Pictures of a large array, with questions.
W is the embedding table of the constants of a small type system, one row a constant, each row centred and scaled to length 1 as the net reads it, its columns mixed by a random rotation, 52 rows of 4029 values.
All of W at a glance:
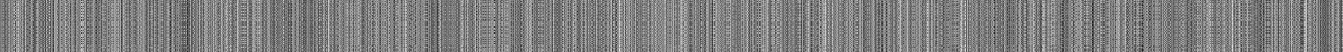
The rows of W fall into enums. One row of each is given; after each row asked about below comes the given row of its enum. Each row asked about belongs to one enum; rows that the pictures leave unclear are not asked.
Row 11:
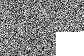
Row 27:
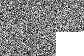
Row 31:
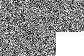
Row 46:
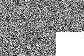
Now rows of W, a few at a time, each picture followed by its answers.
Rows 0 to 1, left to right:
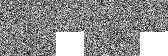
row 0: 27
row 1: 46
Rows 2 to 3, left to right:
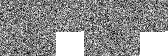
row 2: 27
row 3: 31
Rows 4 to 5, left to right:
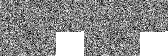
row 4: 31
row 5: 46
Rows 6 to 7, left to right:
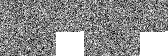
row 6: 11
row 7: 31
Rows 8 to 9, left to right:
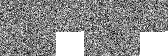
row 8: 27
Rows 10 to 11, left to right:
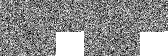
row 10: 31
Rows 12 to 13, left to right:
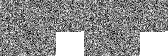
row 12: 31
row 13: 31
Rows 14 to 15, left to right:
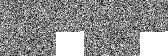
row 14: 11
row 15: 46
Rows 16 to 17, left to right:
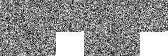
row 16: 31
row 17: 27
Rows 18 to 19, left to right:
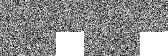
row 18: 46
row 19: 11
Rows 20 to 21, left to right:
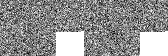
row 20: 27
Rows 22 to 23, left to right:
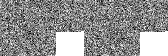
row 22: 31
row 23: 46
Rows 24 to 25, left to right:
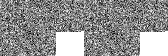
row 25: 31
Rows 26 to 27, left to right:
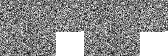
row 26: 27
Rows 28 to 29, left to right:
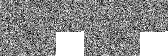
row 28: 31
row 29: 46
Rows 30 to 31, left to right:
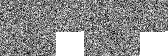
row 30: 27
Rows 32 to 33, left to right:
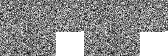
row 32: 27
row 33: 27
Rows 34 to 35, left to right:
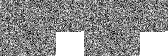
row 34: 31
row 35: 31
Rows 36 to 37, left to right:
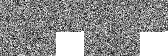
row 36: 46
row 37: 27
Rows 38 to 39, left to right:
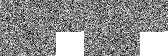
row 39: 11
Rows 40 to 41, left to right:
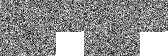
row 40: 31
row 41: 27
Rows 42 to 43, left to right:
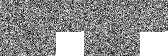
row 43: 27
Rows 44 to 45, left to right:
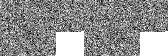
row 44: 31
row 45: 46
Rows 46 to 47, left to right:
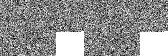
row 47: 11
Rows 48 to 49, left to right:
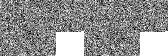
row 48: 31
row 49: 46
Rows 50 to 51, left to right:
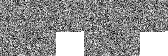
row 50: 46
